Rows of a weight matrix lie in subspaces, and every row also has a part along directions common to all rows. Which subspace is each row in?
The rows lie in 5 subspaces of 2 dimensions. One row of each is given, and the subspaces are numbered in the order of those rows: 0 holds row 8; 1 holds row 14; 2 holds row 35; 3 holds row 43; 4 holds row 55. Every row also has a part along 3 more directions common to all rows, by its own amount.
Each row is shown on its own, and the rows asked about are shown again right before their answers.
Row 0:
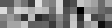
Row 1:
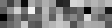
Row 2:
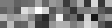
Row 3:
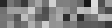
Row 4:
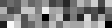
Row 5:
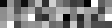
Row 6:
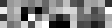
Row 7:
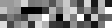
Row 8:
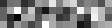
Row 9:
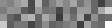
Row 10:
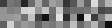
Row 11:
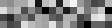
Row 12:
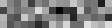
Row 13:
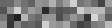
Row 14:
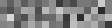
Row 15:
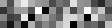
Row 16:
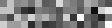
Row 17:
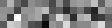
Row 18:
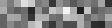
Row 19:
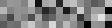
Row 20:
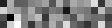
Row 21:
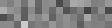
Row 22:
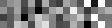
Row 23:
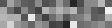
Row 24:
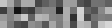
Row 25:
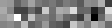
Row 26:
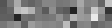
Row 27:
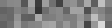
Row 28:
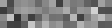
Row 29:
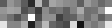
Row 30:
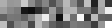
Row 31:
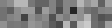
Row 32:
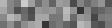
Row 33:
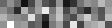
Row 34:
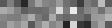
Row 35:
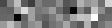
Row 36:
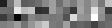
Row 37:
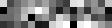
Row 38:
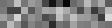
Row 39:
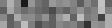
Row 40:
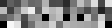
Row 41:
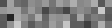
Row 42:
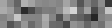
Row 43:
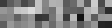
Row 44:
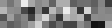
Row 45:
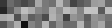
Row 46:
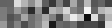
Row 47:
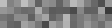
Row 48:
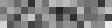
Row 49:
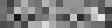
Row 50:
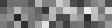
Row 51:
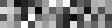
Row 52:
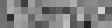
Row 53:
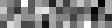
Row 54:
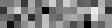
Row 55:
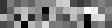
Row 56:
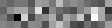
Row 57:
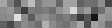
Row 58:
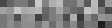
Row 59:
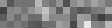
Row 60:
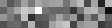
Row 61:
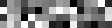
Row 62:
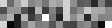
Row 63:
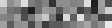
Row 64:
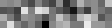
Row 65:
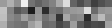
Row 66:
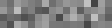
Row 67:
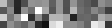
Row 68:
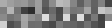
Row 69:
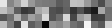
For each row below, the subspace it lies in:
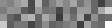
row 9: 0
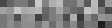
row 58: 3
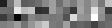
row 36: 2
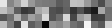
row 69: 4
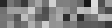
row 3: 3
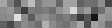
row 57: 2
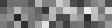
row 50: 4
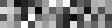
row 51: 0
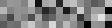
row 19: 4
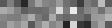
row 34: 2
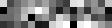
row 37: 4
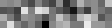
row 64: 2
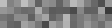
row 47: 4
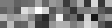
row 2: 3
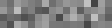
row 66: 3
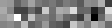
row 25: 2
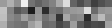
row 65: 4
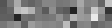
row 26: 2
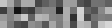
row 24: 3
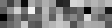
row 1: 4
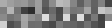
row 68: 1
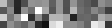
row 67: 2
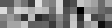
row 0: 3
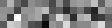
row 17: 1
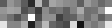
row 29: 0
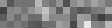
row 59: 4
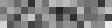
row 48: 0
